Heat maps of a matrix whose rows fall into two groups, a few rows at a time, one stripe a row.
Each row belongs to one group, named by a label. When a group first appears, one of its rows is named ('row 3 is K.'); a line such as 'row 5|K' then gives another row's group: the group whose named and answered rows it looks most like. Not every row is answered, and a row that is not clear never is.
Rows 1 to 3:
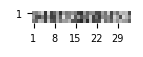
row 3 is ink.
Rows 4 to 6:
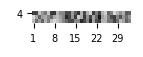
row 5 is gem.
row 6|gem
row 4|ink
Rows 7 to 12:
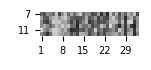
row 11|gem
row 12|gem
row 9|gem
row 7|ink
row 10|gem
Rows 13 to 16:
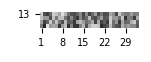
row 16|ink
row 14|gem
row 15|ink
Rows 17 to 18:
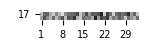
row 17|gem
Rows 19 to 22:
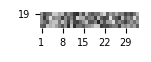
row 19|gem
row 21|gem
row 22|ink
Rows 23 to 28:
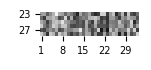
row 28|gem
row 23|gem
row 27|ink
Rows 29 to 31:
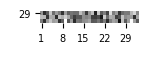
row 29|ink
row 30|gem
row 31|ink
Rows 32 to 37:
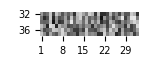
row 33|ink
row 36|gem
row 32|ink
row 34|ink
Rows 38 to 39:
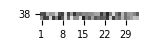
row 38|ink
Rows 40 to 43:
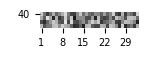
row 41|ink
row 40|gem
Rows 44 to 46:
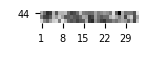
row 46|gem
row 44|gem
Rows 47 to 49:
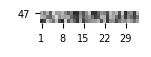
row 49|ink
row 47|gem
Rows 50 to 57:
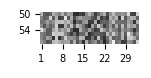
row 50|gem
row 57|gem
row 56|ink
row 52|gem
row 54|gem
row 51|ink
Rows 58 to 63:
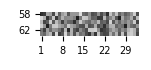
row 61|gem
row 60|ink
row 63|ink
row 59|gem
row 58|ink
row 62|ink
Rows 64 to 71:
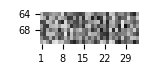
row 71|gem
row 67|gem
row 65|gem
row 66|ink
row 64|gem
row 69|ink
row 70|ink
